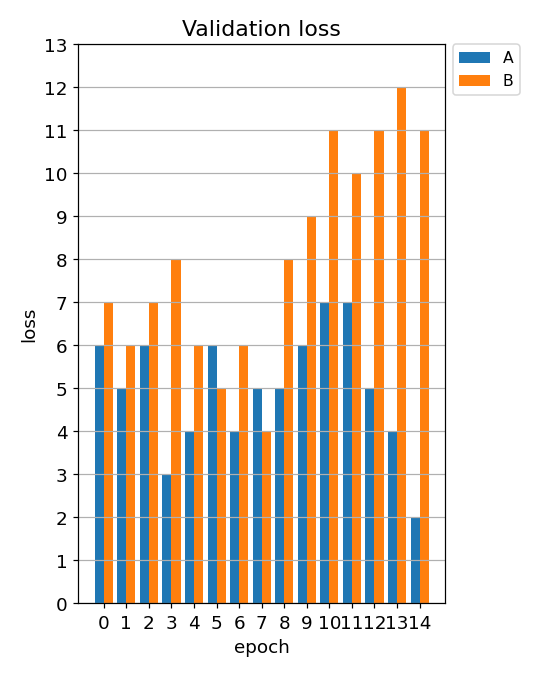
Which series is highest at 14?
B
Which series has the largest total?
B
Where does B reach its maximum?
13
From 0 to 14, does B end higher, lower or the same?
higher
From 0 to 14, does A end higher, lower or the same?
lower
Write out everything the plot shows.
Title: Validation loss
x-axis: epoch, ticks 0 1 2 3 4 5 6 7 8 9 10 11 12 13 14
y-axis: loss, ticks 0 1 2 3 4 5 6 7 8 9 10 11 12 13
Legend: A, B
Values:
A: 6 5 6 3 4 6 4 5 5 6 7 7 5 4 2
B: 7 6 7 8 6 5 6 4 8 9 11 10 11 12 11
